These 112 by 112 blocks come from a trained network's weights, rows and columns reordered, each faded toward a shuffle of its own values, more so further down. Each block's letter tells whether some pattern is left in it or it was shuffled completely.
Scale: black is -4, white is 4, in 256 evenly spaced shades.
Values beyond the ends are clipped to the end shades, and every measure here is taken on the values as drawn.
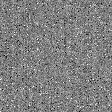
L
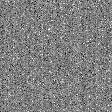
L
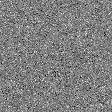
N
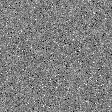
N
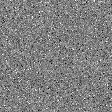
N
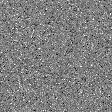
N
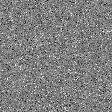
N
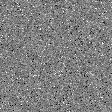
N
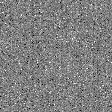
L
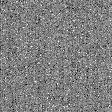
L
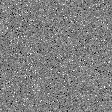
N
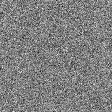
L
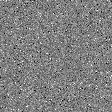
N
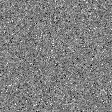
N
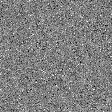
N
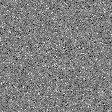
N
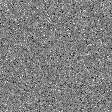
N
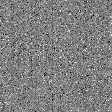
L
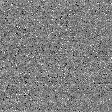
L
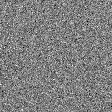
N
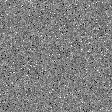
N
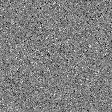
L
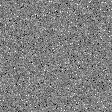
N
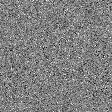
N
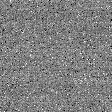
L
